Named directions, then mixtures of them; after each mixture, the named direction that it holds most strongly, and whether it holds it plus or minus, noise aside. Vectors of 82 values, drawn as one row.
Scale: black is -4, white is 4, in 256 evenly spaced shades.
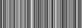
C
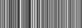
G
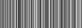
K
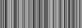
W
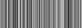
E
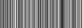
K, plus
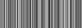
K, minus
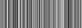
E, plus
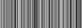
K, minus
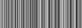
K, minus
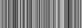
E, plus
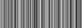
K, minus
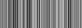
E, plus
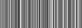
W, plus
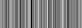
C, minus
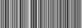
G, minus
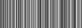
K, plus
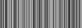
W, plus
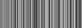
K, minus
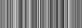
E, minus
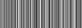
K, minus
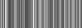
W, minus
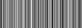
C, plus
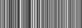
G, plus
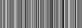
W, minus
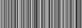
K, minus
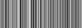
G, minus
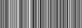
G, minus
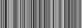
W, plus
